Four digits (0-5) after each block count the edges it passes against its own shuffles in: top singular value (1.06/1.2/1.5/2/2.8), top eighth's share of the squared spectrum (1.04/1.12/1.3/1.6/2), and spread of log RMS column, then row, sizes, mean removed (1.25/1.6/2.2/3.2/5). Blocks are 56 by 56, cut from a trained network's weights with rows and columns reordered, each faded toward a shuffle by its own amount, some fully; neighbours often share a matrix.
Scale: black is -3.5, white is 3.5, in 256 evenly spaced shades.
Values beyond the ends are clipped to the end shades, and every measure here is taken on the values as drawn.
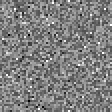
1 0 0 0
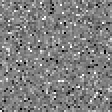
0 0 0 0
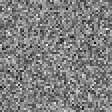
1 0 0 0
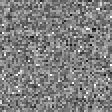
1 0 0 0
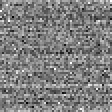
3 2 0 1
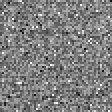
1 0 0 0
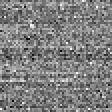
3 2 0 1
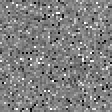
0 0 0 0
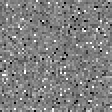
0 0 0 0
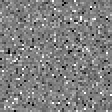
1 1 0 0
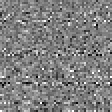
4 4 1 3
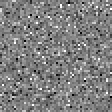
0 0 0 0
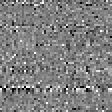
4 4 1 3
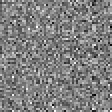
3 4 1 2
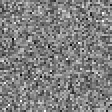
1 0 0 0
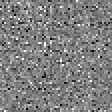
3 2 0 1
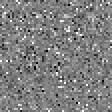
2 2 0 0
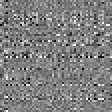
4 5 2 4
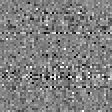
3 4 1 3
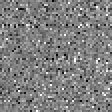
3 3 0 2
